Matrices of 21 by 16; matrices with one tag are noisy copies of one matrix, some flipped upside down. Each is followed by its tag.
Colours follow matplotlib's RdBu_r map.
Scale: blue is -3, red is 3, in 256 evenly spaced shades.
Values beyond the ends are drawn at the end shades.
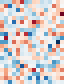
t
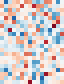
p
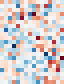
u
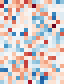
p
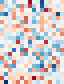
p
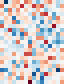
p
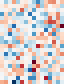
u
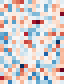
t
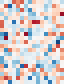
t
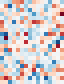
t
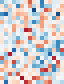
p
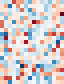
t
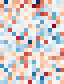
p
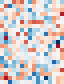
t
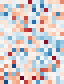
p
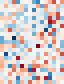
u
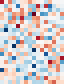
u
